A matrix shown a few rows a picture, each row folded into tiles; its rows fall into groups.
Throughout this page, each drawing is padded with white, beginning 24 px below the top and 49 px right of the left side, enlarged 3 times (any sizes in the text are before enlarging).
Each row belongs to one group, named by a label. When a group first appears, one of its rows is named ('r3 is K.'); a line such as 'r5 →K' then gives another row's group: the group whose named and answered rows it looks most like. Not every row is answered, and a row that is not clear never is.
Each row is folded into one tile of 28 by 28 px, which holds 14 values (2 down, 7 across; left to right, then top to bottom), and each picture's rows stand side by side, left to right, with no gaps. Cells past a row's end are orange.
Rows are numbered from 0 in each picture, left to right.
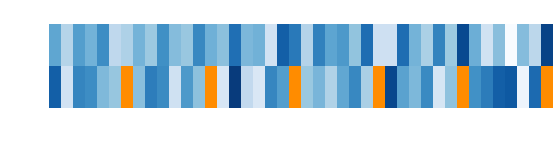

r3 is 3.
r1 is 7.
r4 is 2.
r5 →2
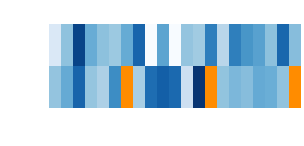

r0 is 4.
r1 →2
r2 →3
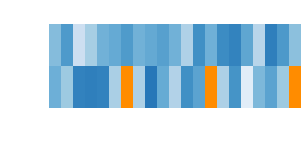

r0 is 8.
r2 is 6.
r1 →7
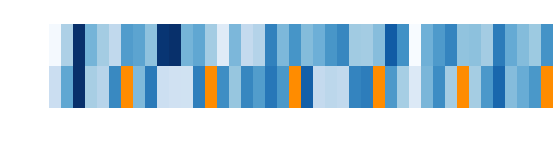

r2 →8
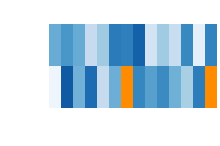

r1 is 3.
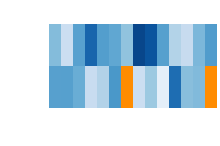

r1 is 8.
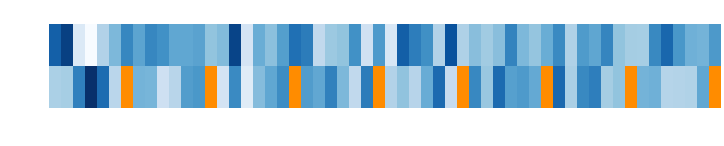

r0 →8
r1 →6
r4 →3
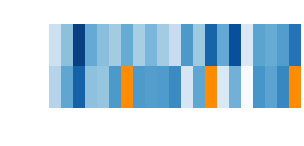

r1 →2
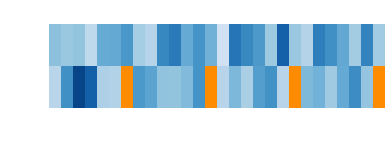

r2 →3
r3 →3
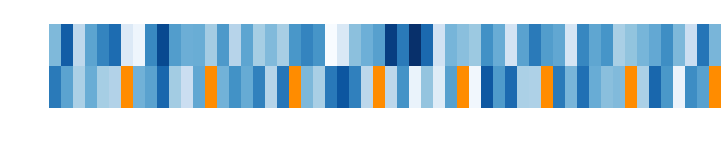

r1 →4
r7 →7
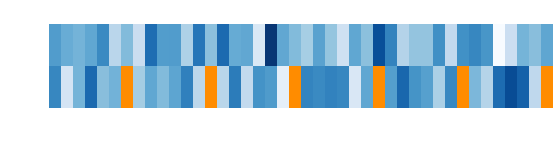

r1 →3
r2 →6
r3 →2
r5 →8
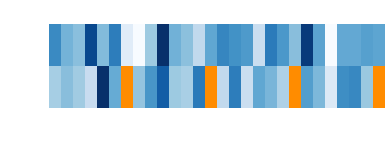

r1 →4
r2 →6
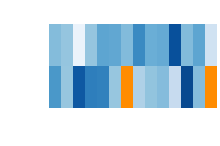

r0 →8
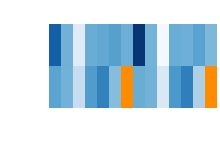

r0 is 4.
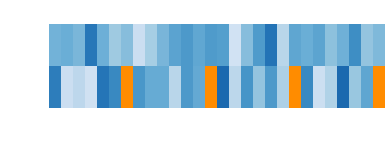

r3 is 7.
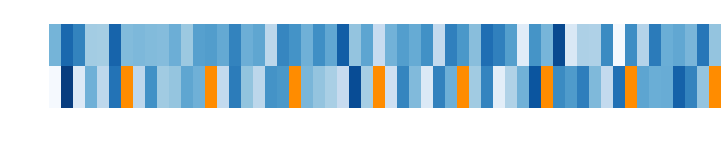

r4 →7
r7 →3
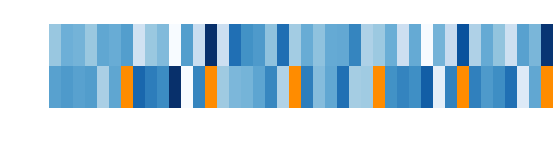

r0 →2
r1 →2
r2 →3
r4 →2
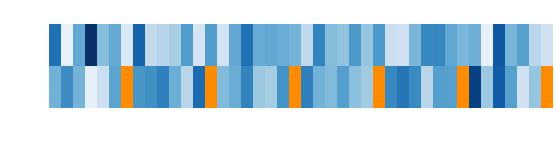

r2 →4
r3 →2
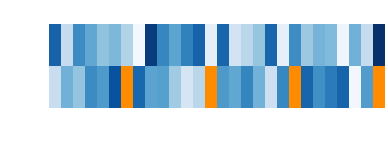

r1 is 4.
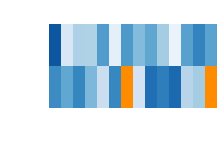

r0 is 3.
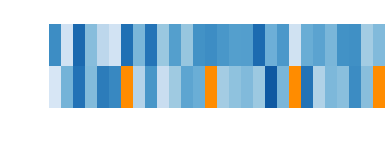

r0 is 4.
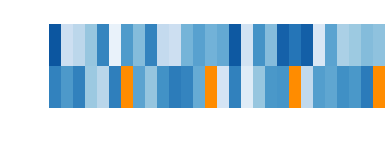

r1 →8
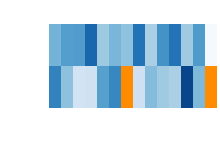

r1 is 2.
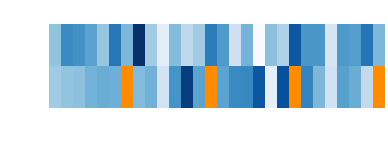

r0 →3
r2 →2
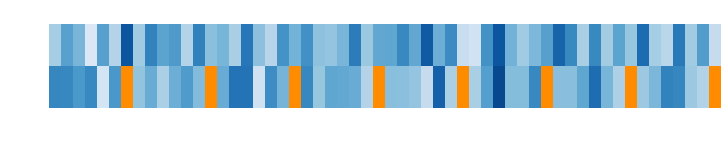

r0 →2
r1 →3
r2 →7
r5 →4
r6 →8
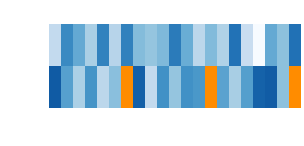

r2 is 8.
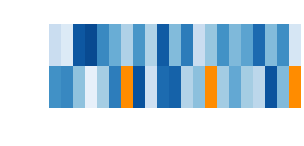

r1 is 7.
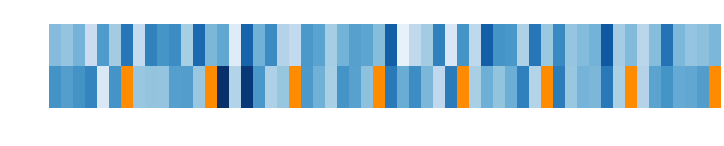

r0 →2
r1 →3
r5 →3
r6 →6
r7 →4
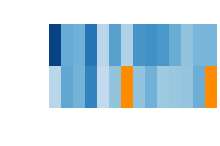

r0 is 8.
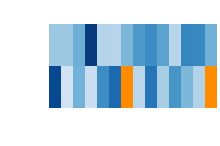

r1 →6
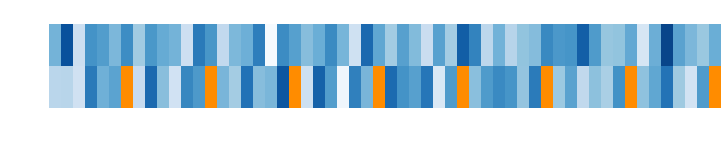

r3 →7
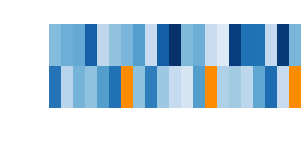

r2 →3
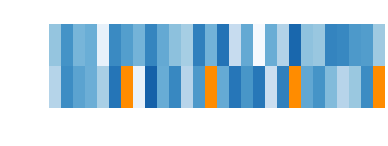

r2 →2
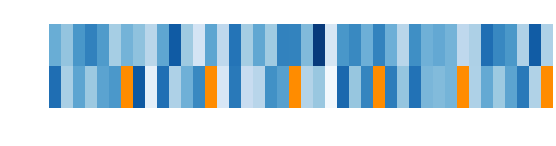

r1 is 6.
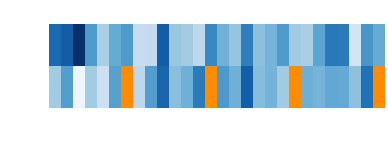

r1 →4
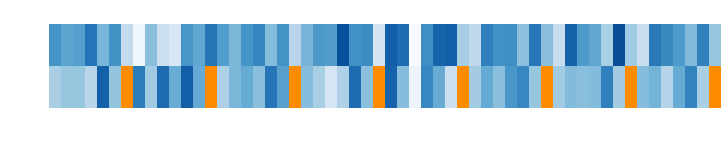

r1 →8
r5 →3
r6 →3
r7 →3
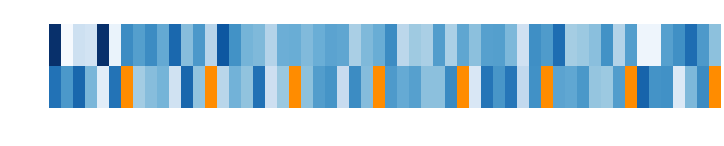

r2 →8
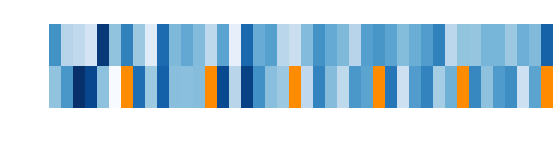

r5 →2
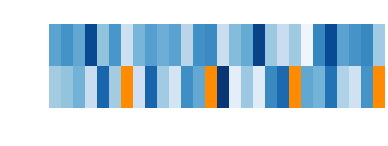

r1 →7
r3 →4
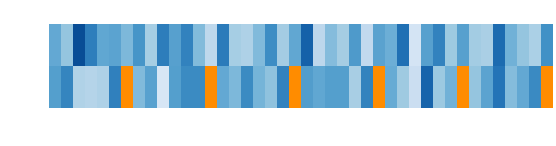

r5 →4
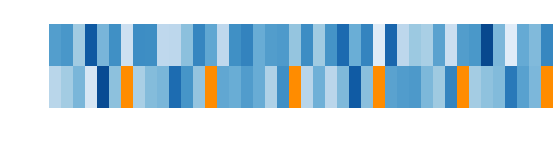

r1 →8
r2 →4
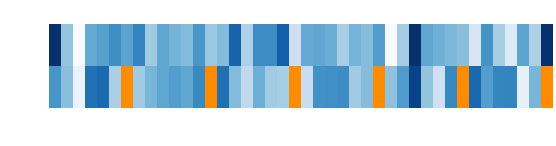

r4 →4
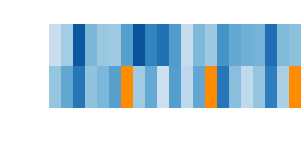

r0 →4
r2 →6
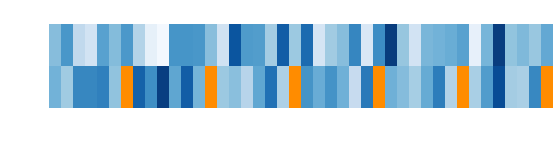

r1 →8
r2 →3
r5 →4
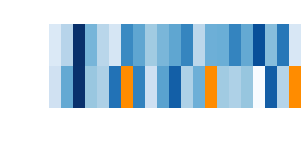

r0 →4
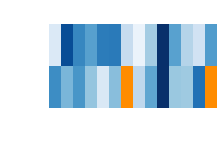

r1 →4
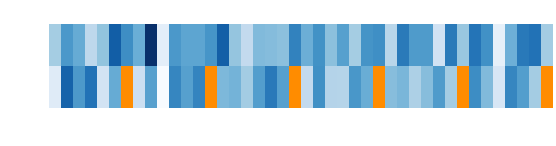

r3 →7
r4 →3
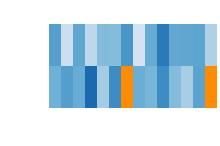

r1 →4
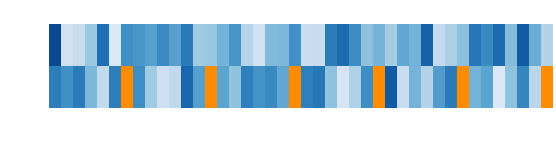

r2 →8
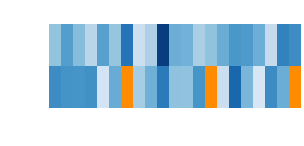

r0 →2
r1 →4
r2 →7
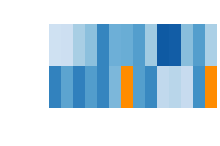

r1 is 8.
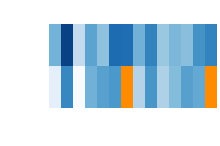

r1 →7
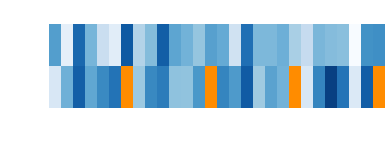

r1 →4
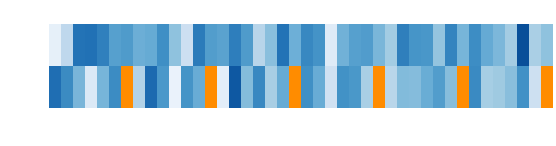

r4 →3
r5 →6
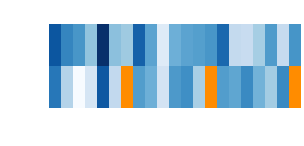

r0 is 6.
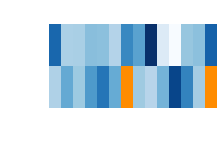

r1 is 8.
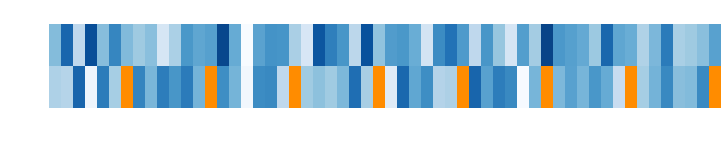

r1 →8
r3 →3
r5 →2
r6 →6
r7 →4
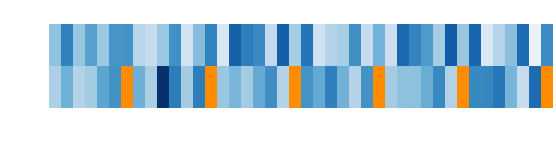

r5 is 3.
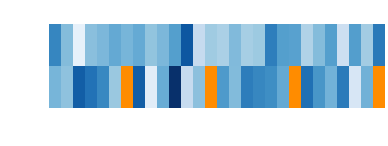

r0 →8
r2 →8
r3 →2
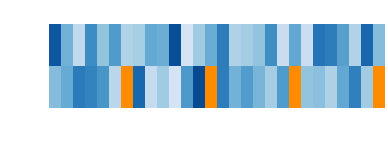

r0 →8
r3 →3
